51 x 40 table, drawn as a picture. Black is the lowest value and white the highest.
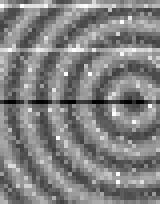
Average level on the scale: 50%. Rings: centred on the middle right. Odd lines: rows 2, 13 and 26. Slope: none.
